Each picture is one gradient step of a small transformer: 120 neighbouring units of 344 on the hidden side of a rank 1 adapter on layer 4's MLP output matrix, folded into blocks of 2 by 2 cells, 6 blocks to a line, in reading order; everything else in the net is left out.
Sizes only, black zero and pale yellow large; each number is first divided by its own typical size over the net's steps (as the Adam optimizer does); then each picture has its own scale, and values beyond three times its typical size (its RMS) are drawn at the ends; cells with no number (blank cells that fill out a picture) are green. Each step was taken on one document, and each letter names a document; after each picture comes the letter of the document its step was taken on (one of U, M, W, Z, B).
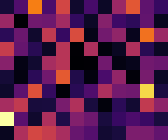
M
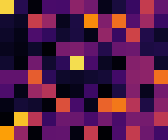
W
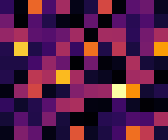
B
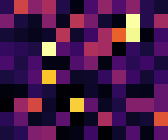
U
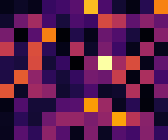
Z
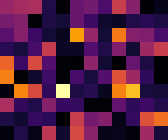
B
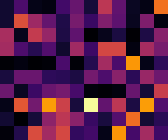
Z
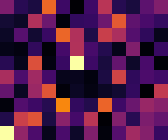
W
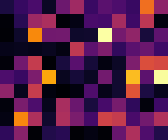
W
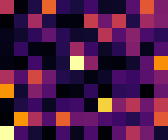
W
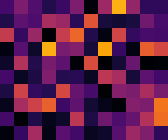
B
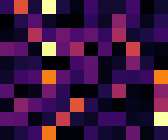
U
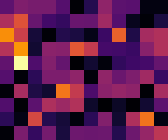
M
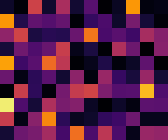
M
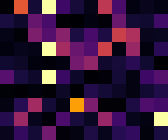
U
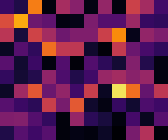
B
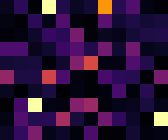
U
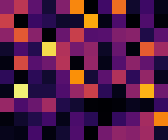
B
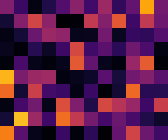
W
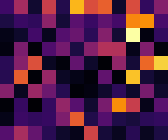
W
